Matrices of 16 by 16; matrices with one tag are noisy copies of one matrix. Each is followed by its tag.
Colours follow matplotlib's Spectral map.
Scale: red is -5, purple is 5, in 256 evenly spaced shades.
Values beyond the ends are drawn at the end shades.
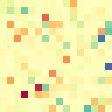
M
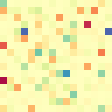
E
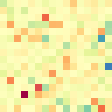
M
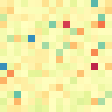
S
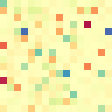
E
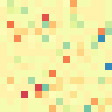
M
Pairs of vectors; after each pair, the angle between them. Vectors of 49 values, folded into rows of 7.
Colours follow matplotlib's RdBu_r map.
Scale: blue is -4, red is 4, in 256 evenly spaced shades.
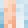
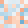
orthogonal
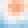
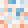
partly opposed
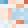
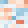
nearly parallel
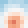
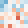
partly aligned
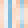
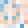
orthogonal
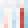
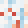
partly opposed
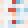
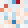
partly opposed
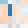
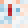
nearly opposite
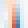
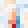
nearly parallel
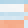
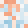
partly opposed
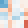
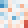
nearly parallel
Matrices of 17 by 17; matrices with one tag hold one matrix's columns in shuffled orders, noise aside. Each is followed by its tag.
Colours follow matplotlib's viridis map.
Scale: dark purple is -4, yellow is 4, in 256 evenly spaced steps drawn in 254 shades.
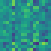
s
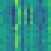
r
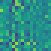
s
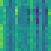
r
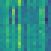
r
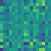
s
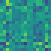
s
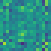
s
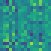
s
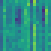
r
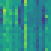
r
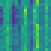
r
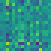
s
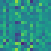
s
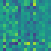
s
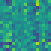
s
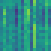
r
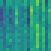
r
